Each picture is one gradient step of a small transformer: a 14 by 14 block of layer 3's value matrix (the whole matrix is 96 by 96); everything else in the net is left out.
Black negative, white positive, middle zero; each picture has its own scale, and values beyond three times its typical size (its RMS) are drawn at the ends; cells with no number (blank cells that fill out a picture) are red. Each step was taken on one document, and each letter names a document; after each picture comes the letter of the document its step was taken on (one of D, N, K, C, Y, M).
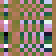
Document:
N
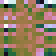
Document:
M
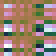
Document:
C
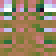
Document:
C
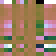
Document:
C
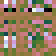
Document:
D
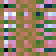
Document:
M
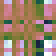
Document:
C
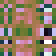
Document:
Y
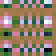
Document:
N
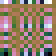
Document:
N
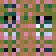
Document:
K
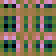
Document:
K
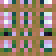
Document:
N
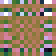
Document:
N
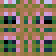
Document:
K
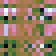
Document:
M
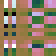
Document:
D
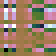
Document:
M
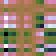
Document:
M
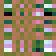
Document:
C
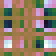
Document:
C
